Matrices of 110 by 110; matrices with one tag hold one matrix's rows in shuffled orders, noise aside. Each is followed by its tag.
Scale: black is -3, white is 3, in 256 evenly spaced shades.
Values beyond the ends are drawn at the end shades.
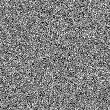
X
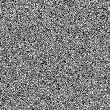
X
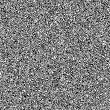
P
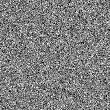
X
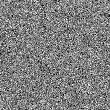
X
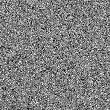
X
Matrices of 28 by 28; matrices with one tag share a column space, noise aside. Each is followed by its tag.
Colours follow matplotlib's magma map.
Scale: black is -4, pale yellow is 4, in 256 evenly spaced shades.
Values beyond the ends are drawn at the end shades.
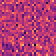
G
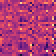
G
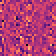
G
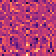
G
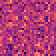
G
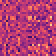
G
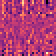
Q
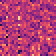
G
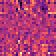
Q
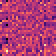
G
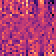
Q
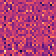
G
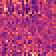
Q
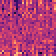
Q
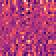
Q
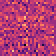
G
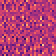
G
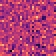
G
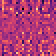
Q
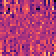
Q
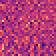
G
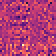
G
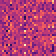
G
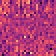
Q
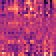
Q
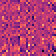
G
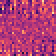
Q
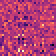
G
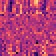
Q
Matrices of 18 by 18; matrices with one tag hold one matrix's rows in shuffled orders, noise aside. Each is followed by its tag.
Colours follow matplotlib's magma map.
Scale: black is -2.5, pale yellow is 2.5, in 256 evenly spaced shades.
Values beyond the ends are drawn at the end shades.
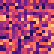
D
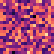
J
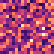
J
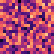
J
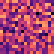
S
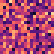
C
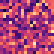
D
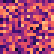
D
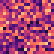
S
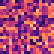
D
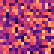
S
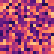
D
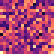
D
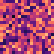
J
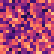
J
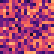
D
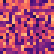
C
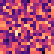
J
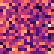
C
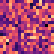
D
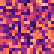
J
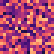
J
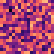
J
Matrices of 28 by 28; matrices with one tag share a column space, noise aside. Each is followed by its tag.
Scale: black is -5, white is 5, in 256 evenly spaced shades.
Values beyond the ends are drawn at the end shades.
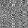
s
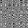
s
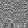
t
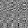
t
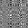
s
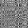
s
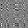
t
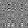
t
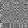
t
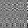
t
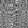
s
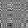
t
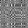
s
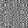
s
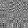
t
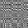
t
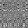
t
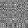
t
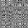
s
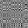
t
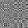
t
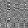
t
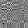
t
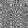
s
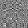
t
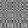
t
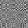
t
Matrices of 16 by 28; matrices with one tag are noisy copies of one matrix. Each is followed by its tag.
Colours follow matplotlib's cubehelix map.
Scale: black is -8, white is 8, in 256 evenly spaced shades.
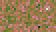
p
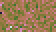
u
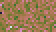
u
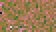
u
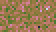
p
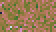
u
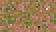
p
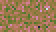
p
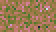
p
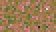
p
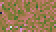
u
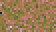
u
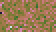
u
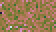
u
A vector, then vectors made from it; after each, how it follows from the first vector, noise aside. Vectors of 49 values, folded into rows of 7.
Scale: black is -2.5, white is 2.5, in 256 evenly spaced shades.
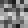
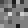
partly zeroed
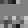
partly zeroed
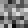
reversed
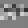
partly zeroed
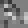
partly zeroed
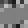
partly zeroed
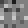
partly zeroed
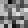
reversed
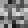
reversed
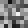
reversed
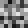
reversed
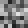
reversed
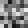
reversed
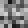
reversed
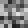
reversed
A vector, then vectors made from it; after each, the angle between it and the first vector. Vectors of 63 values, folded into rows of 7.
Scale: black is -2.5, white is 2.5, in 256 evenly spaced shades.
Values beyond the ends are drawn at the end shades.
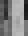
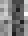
nearly opposite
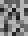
orthogonal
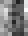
nearly opposite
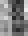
nearly opposite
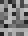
orthogonal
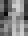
nearly parallel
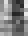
nearly opposite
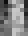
nearly parallel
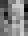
nearly parallel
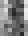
nearly opposite
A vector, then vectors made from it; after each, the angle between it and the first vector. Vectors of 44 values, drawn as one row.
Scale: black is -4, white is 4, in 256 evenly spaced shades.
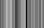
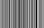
orthogonal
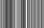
nearly opposite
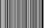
orthogonal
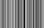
orthogonal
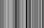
nearly parallel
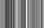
nearly opposite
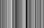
nearly parallel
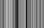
nearly parallel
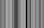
nearly parallel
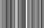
nearly opposite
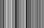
nearly parallel
